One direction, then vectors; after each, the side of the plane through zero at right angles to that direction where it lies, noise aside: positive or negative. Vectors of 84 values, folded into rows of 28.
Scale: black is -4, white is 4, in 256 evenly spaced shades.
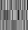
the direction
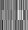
negative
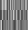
positive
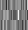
negative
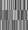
positive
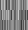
negative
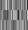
positive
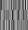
positive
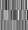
negative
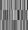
positive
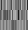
positive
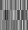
positive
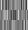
negative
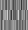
negative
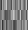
positive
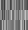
positive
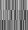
negative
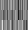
positive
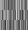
negative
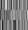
positive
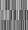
negative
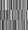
positive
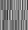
positive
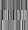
negative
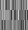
negative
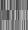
positive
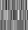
negative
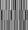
negative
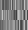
negative
